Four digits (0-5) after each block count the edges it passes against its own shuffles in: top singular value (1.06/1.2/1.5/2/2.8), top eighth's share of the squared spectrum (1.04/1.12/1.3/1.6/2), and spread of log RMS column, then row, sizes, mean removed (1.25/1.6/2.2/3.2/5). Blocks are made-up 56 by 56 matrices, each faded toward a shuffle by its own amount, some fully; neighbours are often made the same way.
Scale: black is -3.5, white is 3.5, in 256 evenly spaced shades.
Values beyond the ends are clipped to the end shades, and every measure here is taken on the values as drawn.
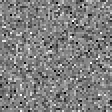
0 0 0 0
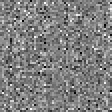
3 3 2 1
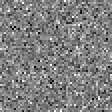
0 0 0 0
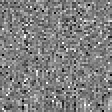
3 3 1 0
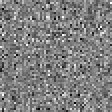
3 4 2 2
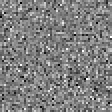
1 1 0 0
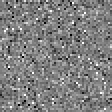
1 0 0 0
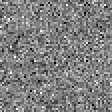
2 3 0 0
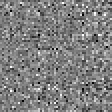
3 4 2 2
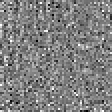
3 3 2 2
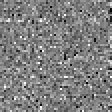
3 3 2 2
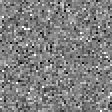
1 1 0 0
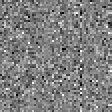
3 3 2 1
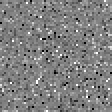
0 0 0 0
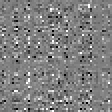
4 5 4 3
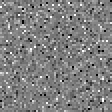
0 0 0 0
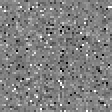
2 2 1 1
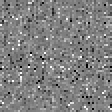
2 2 1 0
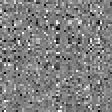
4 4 2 1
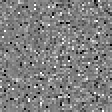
3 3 1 0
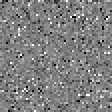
2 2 0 0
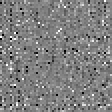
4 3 2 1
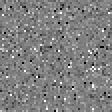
1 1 0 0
